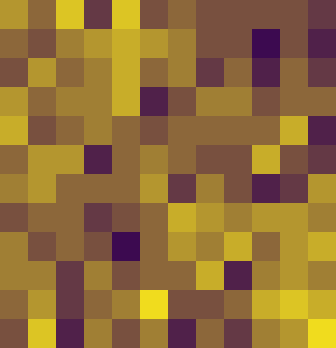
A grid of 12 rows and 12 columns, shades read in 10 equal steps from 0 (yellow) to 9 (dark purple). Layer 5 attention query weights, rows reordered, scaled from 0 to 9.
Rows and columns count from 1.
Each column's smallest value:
2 1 1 3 1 0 2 2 2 2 1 0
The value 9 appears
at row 2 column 10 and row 9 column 5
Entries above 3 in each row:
9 9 10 10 10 9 9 8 8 10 7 9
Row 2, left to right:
5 6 4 3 2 3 4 6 6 9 6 8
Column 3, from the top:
1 4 5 4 5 3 5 5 5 7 7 8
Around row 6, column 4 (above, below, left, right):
4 5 3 5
